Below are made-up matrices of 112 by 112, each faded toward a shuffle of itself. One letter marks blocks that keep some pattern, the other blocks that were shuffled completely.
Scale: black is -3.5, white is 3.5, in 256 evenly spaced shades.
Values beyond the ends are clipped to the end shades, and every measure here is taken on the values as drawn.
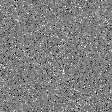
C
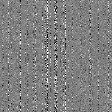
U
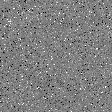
C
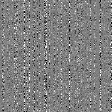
U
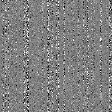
U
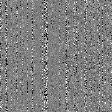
U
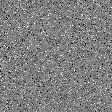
C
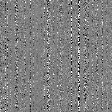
U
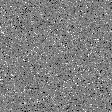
C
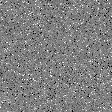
C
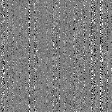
U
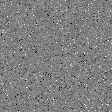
C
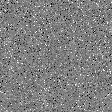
C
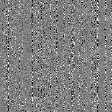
U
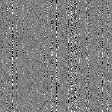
U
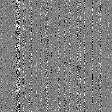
U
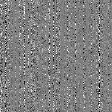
U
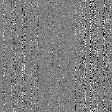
U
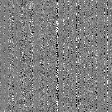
U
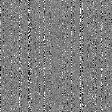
U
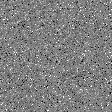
C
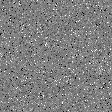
C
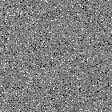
C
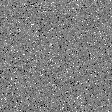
C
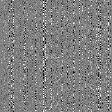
U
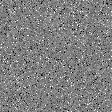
C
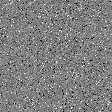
C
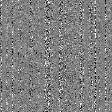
U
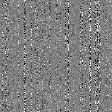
U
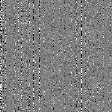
U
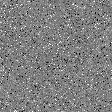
C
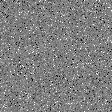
C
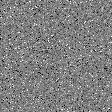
C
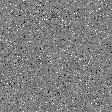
C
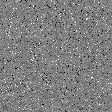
C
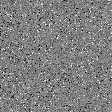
C
